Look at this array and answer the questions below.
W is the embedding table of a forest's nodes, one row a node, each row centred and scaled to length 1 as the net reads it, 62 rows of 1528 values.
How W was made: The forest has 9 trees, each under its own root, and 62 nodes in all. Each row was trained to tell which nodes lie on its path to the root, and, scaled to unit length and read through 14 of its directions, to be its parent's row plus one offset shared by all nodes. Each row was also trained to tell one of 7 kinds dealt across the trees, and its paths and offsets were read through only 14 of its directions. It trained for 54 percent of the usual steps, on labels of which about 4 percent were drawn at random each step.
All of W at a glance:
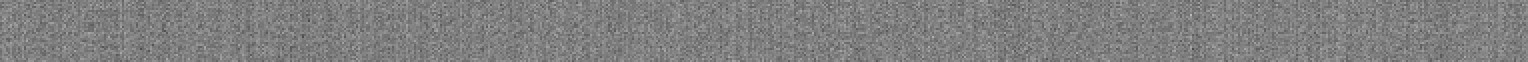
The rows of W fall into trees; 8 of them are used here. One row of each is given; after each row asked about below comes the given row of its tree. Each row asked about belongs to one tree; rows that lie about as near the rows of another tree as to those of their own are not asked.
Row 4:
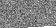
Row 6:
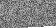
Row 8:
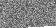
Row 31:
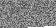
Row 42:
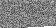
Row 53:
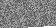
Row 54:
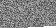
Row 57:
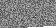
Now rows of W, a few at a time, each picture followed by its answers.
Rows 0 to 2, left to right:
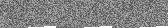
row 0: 4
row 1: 31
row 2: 57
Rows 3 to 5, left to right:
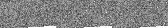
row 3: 6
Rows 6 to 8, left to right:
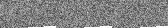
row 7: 57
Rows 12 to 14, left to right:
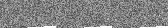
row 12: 31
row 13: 53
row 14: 4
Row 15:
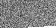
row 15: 4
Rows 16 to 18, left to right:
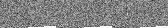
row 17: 42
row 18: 42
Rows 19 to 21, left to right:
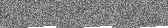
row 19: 57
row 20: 4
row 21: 53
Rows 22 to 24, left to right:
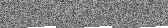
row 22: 42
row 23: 6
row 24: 42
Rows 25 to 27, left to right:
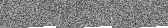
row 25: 57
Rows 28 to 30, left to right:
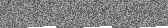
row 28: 54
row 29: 42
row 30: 42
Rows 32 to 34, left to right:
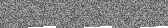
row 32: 6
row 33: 6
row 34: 57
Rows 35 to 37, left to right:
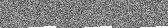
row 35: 54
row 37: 57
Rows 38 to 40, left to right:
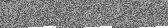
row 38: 6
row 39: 4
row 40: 31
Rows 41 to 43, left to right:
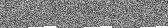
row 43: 57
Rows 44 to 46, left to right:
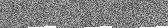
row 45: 53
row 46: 4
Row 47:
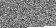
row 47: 4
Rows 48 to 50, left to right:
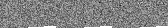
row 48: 57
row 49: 4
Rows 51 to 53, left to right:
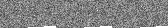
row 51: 42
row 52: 42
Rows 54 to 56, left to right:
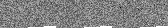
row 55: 4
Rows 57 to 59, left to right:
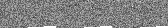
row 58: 54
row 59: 42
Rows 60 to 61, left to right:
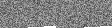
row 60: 54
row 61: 57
